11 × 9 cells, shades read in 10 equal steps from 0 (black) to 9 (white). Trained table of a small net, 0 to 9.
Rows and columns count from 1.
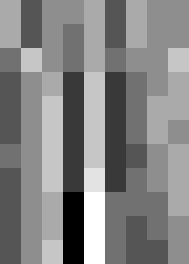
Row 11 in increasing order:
0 3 3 3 4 5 5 7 9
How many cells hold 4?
15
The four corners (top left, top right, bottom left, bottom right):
6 5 3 5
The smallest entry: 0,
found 3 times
